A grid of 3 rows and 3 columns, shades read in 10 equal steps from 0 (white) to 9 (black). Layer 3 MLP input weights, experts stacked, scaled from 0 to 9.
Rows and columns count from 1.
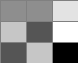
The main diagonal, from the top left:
4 6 9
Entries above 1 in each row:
2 2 3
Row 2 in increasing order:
0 2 6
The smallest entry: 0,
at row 2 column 3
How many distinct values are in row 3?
3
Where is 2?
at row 2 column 1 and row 3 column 2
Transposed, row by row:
4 2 6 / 4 6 2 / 1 0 9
